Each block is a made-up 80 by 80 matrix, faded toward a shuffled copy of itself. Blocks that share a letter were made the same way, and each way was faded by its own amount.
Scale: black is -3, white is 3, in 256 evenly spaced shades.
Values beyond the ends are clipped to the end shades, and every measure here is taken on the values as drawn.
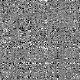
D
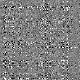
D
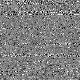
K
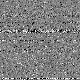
K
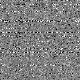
K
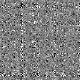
D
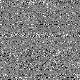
K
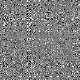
D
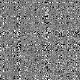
D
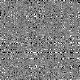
D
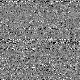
K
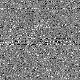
K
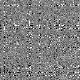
D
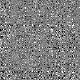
D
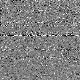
K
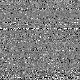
K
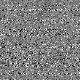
K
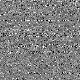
K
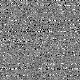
K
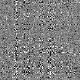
D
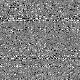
K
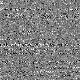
K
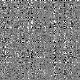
D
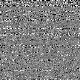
K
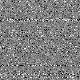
K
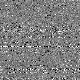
K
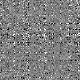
D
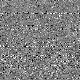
K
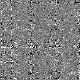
D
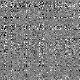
D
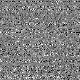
K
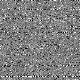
K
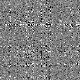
D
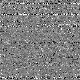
K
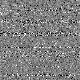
K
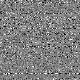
K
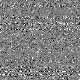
K
